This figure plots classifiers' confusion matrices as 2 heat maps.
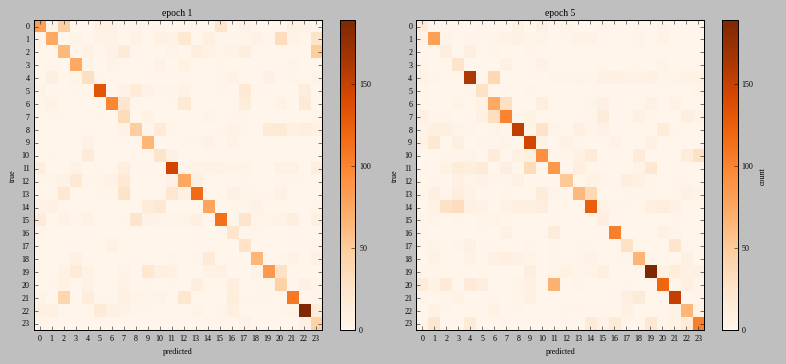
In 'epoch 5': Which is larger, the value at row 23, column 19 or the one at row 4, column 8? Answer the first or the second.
the first
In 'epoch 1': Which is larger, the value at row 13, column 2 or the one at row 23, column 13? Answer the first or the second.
the first
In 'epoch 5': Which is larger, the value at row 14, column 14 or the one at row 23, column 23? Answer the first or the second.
the first
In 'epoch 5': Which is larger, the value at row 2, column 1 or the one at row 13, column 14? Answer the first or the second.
the second
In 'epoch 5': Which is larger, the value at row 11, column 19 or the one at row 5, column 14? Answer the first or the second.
the first
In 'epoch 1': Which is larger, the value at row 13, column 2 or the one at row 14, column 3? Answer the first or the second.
the first
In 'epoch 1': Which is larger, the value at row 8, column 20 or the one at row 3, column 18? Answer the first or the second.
the first
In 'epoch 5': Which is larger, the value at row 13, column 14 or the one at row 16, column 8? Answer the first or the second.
the first
